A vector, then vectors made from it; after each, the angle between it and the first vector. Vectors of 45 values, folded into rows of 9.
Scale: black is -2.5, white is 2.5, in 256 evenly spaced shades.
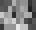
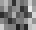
nearly opposite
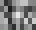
orthogonal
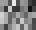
partly aligned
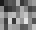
orthogonal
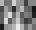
partly aligned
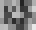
partly opposed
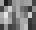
partly aligned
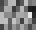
partly aligned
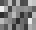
partly opposed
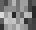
nearly parallel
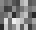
partly aligned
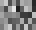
orthogonal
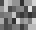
partly opposed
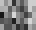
nearly opposite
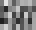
orthogonal
